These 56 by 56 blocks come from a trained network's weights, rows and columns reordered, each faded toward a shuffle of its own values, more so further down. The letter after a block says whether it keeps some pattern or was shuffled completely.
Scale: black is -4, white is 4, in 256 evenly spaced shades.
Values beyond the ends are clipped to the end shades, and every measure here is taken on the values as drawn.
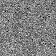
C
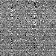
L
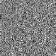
L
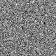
C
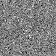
C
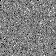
C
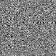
L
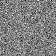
C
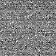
L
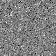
C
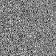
L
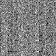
L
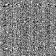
L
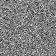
C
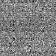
L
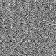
L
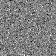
C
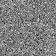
C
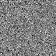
C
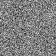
C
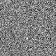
L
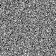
C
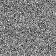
C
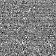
L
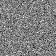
C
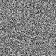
L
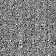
L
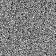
C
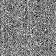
L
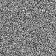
L
